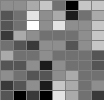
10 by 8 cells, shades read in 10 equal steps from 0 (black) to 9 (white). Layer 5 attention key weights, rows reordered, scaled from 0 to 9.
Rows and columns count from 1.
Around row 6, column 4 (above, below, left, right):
5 1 4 4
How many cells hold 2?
5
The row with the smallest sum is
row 10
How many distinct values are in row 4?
5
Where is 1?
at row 2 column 6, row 7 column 4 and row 9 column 4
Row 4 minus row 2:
-1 2 -3 -1 -2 3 1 1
